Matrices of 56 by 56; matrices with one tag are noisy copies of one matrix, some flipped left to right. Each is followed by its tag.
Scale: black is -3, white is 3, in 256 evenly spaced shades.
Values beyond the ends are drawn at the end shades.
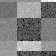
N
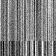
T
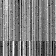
T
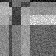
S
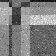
S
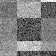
N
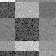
N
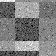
N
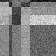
S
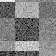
N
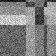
S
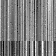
T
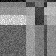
S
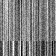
T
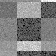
N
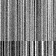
T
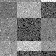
N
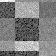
N
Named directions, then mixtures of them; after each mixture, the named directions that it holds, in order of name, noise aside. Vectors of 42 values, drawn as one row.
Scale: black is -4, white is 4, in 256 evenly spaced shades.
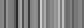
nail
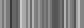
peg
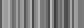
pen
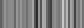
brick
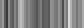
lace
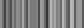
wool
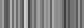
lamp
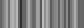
lace, nail, peg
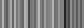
lamp, pen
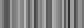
brick, lamp, wool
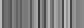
brick, lamp, pen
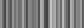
wool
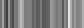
lace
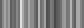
brick, peg, pen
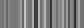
brick, lamp, peg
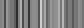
nail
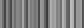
wool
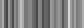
lace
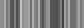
peg, wool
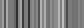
nail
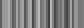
pen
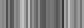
lace, nail, peg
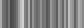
lace, peg, wool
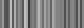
lamp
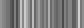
lamp, peg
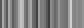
brick, lace, pen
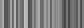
lamp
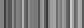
wool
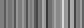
brick, wool
